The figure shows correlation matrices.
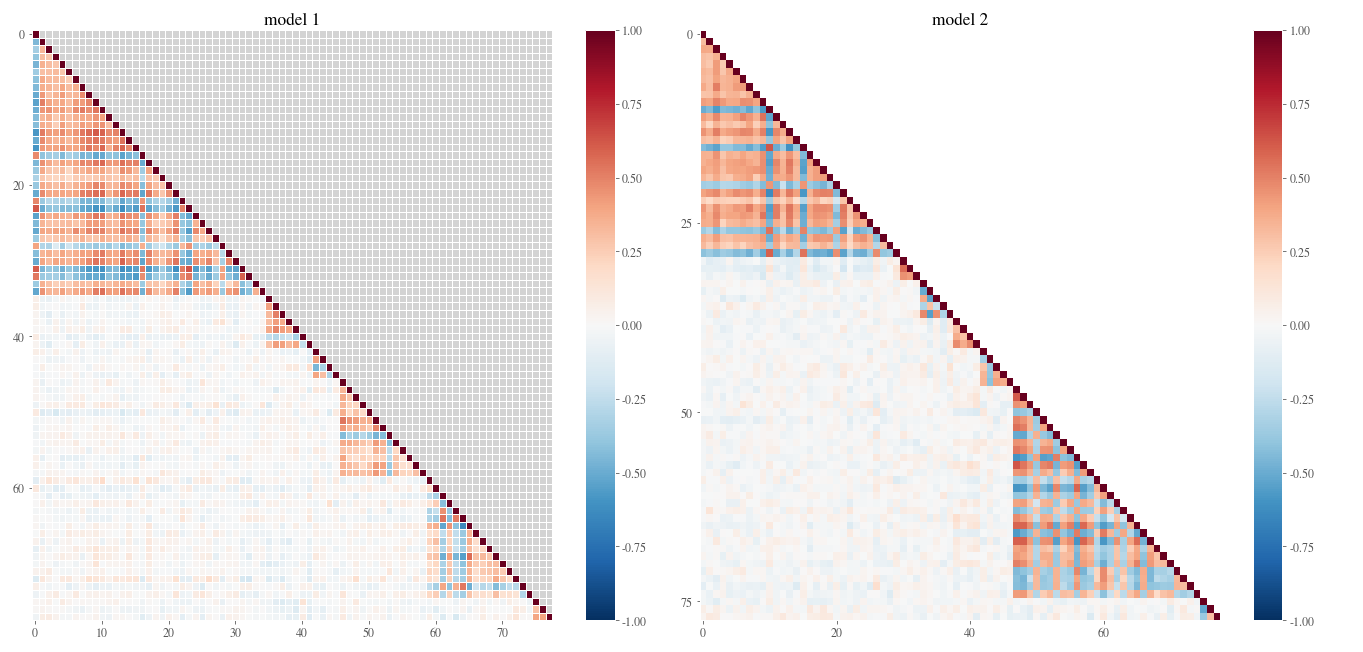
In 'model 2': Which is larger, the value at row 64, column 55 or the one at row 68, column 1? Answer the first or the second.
the first
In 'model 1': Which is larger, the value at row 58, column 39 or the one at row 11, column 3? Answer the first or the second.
the second
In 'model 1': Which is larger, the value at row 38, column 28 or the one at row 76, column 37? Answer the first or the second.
the first
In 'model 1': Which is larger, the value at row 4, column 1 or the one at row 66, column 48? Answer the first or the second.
the first
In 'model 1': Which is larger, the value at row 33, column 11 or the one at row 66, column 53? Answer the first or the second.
the first
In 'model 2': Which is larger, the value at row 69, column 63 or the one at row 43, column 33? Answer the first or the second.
the second
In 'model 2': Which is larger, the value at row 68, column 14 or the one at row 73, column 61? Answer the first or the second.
the second
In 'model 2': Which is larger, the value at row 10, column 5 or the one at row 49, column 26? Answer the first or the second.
the second
